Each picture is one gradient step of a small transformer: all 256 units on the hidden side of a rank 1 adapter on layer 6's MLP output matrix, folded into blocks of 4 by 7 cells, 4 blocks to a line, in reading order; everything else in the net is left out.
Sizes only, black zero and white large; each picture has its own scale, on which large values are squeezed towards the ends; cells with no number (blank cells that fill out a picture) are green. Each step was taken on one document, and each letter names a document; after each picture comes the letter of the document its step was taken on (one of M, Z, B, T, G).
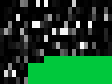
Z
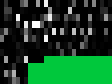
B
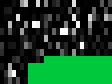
Z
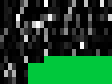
B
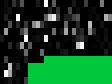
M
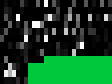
M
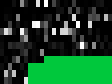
Z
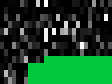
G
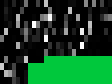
B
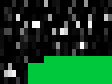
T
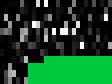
G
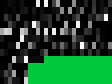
G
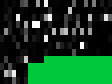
B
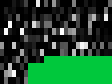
Z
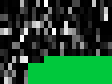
G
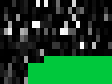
Z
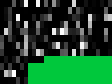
T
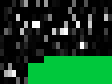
T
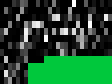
M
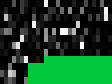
G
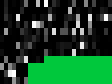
B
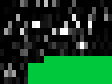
Z
